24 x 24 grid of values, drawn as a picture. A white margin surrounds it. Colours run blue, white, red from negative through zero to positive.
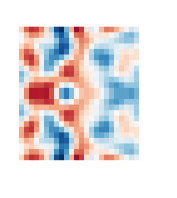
Ninth with the highest average: middle left. Calmest part: middle right. Mirror symmetry: top to bottom. Average level on the scale: 50%.
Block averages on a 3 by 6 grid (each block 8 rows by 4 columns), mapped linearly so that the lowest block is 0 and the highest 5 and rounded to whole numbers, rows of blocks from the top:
502312
453400
502312
